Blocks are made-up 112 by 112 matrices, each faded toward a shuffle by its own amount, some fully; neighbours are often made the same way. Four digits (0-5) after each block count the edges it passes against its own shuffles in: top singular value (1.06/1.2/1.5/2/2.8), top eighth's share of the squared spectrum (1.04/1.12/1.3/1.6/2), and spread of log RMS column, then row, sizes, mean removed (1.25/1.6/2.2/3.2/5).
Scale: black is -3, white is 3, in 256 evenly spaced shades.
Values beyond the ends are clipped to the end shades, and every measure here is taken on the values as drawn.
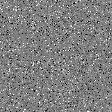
1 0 1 1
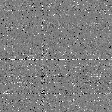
3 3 1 2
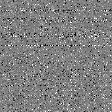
2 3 2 3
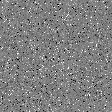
0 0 0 0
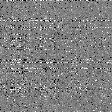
2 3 3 3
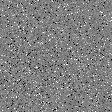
0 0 0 0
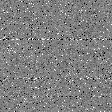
2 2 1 2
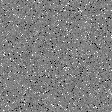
0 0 0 0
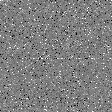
1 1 0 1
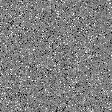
0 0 1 0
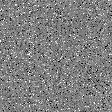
1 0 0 0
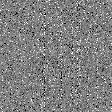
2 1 2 0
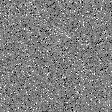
0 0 0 0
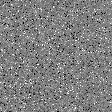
0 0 0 0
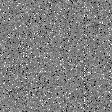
1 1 1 0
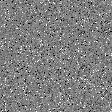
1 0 1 0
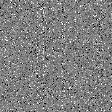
1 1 2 0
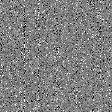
2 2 3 0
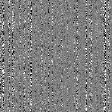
3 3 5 0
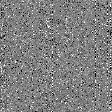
2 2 3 0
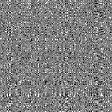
5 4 3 3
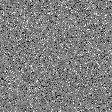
2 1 0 0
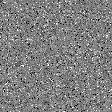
3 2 0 0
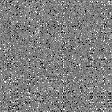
4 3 2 2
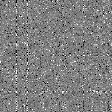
4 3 2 1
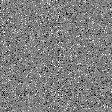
3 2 2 1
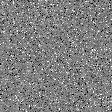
1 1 0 0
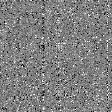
4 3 2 1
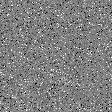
2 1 0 0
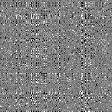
5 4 3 3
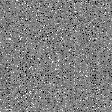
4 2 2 1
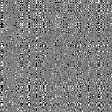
5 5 4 3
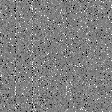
4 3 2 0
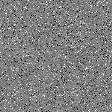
3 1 1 0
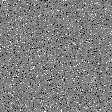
0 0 0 0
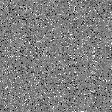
3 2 1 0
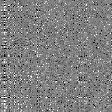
5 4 3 2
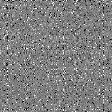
4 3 2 2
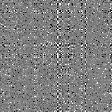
5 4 3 3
